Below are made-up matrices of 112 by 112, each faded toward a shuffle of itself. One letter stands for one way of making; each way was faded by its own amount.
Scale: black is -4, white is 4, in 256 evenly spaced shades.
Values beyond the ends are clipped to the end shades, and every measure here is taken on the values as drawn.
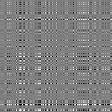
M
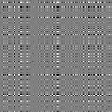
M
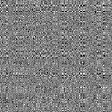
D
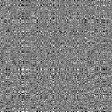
D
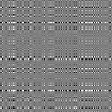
M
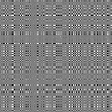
M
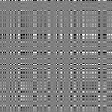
M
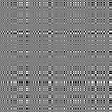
M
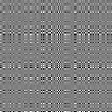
M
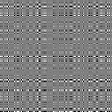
M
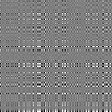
M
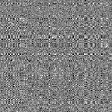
D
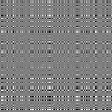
M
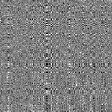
D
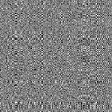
D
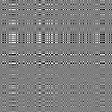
M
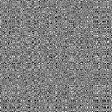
D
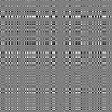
M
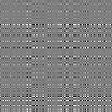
M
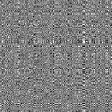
D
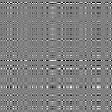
M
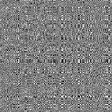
D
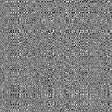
D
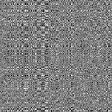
D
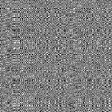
D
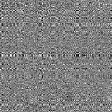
D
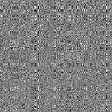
D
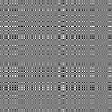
M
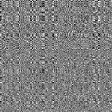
D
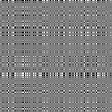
M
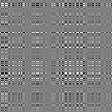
M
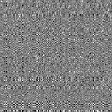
D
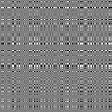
M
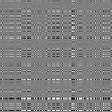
M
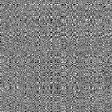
D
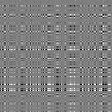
M
